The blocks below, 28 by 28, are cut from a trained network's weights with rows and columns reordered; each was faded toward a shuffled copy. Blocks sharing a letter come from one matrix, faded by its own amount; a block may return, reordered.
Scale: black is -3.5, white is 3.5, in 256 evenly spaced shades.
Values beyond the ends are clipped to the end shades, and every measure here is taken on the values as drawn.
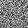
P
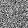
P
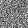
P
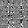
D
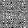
D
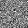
P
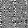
D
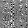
D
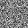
P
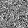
P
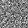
P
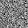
P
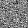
P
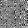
D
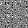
D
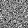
P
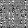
D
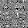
D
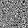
P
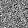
P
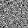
P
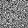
P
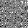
D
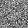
P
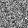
P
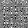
D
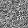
P
